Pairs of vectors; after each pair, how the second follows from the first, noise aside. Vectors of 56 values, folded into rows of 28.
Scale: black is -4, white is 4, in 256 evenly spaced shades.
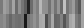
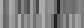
reversed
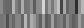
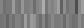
shrunk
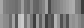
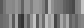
negated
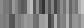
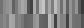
negated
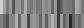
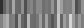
negated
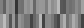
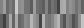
negated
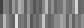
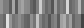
reversed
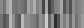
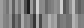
reversed
